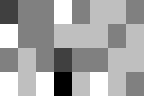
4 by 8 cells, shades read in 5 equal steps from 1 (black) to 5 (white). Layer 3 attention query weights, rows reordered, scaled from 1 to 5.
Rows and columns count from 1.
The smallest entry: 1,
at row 4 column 4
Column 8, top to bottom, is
3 4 4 3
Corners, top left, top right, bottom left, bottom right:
2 3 5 3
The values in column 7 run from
3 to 4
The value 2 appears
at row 1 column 1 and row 3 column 4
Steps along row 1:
up same up down up same down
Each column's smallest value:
2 3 3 1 3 3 3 3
